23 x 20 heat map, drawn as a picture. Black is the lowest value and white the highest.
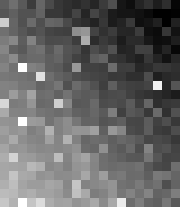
Ninth with the highest average: bottom left. Mirror symmetry: none. Slope: up to the bottom left. Ninth with the lowest average: top right. Average level on the scale: 40%. Grain: fine.
